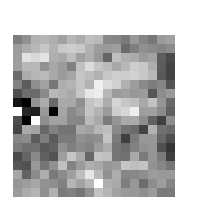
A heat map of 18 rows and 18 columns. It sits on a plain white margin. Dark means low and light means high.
Neither half mirrors the other. No single row or column stands out from its neighbours. No regular stripes run through it. On average the colour sits 60% of the way up the scale. The middle left is the ninth with the lowest average. An odd patch, rougher than its surroundings, sits in the middle left.
